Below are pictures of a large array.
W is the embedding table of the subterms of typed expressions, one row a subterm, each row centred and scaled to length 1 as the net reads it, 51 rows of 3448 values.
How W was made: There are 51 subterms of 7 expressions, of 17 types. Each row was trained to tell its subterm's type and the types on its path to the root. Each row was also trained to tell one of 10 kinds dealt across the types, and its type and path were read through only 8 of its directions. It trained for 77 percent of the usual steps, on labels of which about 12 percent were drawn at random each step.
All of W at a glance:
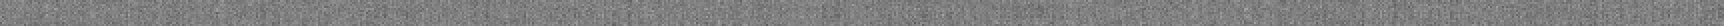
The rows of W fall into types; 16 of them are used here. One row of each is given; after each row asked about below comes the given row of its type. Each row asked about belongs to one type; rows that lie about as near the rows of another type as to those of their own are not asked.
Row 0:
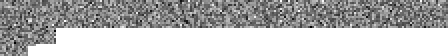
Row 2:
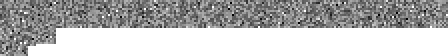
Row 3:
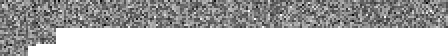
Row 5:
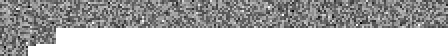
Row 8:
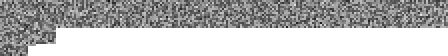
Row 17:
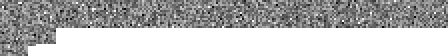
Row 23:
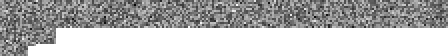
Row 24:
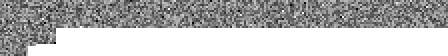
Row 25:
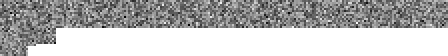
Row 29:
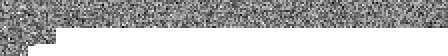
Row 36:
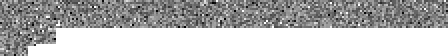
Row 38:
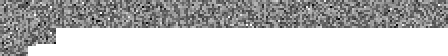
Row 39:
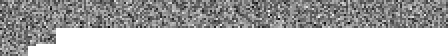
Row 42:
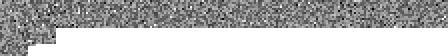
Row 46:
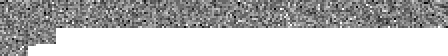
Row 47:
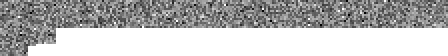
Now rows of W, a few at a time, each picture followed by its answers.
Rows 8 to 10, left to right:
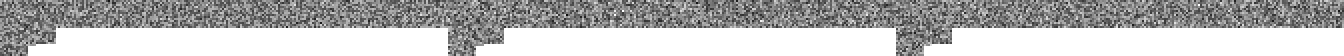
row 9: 25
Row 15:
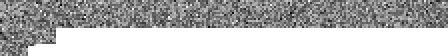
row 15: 42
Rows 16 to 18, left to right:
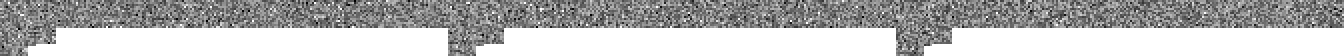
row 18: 24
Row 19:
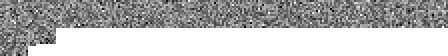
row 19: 5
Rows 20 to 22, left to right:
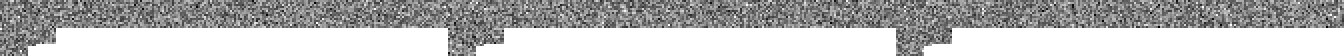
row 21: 3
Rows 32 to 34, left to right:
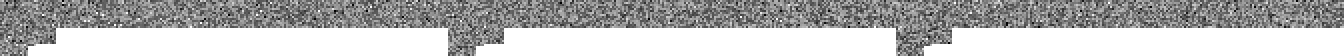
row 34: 42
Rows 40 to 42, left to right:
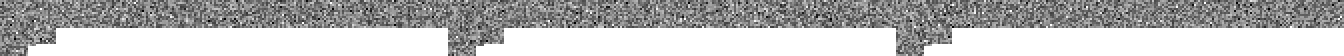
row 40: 25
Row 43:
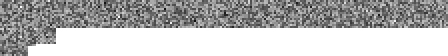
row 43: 38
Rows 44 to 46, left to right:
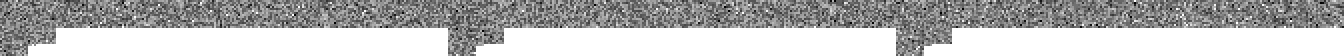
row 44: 47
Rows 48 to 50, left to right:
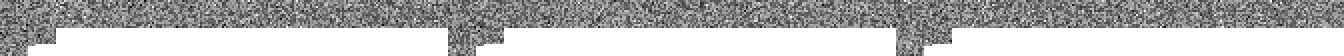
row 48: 25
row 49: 5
